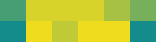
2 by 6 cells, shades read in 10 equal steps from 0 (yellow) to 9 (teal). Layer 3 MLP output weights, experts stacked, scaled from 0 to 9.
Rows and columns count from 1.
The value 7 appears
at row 1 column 1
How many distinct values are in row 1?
4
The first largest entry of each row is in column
1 1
